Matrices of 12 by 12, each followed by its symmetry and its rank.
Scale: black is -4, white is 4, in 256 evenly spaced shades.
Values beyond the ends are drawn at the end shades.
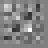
symmetric, rank two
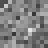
symmetric, full rank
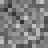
symmetric, full rank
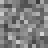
neither, full rank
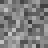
neither, full rank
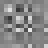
symmetric, rank two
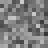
neither, full rank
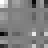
symmetric, rank one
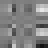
neither, rank one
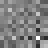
symmetric, rank two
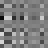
neither, rank one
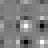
symmetric, rank one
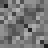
symmetric, full rank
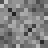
symmetric, full rank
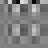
neither, rank one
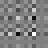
symmetric, rank one
